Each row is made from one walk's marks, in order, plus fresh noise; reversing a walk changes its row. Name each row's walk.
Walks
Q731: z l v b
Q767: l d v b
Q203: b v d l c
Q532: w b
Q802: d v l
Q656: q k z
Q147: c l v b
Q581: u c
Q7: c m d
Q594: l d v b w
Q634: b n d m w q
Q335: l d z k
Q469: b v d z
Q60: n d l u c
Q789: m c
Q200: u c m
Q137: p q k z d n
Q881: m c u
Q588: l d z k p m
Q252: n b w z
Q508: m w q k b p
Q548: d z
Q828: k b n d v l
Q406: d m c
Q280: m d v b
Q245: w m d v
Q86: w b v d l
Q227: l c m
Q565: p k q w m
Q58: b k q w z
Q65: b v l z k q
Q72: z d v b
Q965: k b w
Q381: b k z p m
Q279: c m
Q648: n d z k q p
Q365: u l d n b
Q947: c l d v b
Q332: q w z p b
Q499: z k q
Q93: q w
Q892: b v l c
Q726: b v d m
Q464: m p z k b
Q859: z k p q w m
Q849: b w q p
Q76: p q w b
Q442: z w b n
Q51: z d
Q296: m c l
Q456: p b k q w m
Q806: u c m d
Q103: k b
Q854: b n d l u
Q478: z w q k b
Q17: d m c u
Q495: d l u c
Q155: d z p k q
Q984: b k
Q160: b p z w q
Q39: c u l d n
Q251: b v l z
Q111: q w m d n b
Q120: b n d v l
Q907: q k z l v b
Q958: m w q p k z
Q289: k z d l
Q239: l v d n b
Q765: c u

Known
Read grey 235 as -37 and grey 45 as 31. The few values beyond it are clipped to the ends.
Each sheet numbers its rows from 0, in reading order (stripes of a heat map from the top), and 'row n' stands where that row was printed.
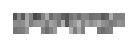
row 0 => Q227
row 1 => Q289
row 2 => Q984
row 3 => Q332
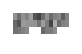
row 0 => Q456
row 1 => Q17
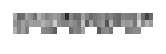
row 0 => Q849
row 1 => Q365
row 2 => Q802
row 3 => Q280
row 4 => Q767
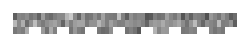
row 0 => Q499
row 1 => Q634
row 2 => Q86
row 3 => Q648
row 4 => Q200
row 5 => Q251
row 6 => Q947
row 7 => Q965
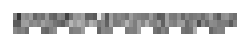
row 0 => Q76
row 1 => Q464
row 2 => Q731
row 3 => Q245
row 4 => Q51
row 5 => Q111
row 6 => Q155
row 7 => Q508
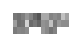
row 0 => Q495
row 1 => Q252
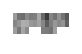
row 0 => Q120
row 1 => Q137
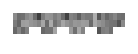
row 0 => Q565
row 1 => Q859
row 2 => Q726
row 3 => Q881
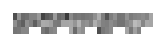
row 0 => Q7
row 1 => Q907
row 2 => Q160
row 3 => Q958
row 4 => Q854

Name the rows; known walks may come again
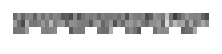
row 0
Q406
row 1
Q103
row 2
Q789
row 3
Q155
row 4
Q806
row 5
Q594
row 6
Q859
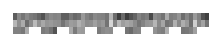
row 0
Q499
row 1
Q581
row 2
Q65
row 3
Q767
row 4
Q656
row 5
Q478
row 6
Q588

